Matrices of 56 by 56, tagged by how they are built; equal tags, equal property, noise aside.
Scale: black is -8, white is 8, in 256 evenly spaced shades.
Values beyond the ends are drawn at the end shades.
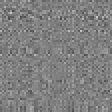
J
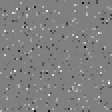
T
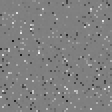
T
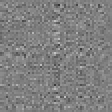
J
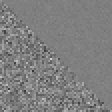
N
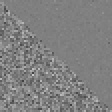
N
